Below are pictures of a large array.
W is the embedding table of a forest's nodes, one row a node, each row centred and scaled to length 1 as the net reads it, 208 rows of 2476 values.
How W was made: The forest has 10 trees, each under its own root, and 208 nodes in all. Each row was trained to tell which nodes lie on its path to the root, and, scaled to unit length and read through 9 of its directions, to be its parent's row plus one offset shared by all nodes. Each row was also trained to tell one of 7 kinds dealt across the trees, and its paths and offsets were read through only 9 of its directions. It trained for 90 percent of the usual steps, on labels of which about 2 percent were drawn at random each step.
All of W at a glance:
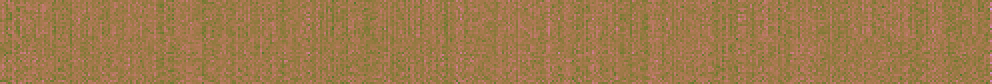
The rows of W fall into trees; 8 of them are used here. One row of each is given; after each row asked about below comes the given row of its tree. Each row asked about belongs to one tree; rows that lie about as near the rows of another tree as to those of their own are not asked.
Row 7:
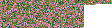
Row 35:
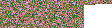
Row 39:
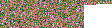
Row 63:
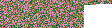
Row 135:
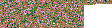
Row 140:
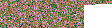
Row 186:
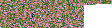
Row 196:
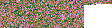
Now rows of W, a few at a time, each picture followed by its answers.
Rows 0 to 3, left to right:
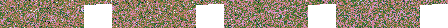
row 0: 140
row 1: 39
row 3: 140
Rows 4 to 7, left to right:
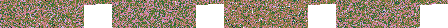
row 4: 140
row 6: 135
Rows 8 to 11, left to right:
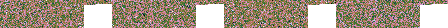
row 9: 35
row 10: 135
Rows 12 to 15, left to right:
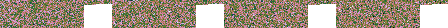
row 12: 135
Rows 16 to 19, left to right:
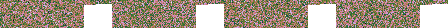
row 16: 39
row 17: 196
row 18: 140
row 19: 196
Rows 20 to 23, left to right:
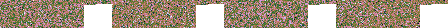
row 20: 186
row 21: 39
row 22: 186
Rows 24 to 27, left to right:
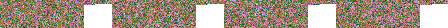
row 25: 35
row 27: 39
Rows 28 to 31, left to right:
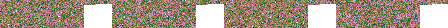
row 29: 35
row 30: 135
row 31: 196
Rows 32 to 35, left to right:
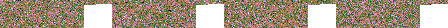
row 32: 140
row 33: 63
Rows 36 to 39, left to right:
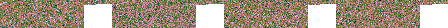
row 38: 140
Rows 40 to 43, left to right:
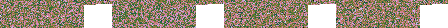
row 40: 7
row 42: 196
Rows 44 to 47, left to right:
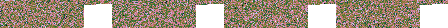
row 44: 39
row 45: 186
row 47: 140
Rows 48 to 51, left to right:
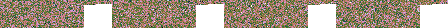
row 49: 39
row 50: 39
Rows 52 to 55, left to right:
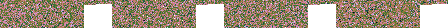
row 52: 39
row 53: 135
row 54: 63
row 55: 135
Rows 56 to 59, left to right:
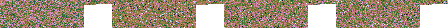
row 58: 39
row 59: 140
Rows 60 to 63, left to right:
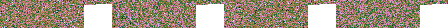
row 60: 63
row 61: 39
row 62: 196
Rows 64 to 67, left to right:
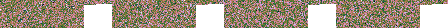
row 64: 39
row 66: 39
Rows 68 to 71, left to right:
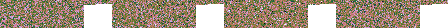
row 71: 140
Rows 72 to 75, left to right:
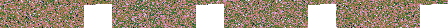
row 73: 7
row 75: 186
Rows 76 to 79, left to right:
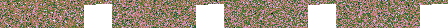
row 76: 140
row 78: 135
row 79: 35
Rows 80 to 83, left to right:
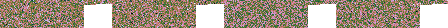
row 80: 35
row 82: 7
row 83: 186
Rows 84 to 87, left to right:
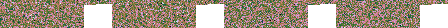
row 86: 140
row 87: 35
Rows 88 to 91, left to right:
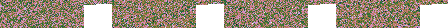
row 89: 63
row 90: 63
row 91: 35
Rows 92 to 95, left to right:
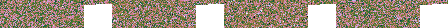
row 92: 196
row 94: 39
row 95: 196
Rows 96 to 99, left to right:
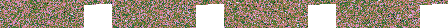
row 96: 135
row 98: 39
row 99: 7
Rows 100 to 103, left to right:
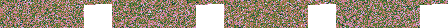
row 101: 7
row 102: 63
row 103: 39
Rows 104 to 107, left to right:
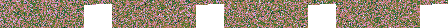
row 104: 196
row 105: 7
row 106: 39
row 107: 196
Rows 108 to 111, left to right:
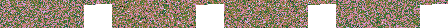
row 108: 135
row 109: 186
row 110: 39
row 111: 63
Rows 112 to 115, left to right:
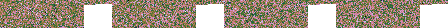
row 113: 140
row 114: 196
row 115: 140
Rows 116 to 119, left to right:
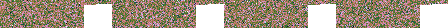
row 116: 140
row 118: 39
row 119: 196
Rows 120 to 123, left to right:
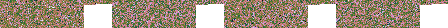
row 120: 135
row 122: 140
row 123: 135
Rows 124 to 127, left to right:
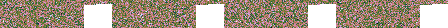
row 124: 135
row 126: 39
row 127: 39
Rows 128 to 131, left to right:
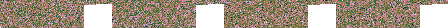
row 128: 196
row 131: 7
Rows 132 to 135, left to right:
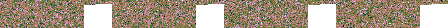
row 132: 186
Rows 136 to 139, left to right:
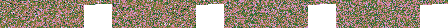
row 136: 186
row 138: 196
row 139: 196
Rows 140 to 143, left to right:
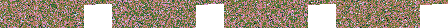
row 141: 196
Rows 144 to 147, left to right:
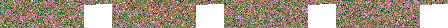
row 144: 7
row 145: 39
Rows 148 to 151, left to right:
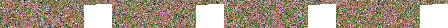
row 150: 7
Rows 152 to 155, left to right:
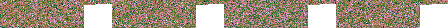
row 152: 140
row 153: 140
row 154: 135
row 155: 7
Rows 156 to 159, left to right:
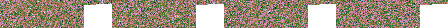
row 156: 196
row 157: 135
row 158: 35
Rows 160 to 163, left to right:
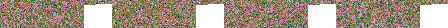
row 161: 140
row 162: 135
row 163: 35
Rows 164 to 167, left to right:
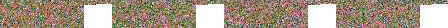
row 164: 39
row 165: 7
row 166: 63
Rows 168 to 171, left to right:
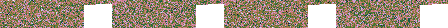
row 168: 35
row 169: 39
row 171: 196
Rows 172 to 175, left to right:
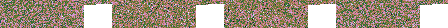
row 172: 140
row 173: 39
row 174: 140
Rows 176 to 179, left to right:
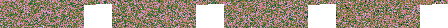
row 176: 35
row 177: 140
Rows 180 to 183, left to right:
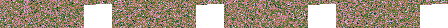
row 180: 35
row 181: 135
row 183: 196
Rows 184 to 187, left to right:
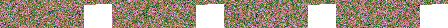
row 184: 135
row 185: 135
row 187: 35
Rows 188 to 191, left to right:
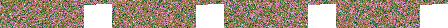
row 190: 140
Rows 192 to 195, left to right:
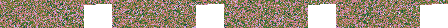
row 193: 196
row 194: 39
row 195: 196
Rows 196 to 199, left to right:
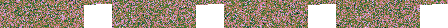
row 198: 140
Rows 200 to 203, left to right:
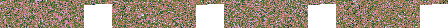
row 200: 186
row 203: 135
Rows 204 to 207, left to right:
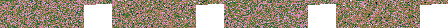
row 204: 135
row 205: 140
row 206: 140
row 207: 35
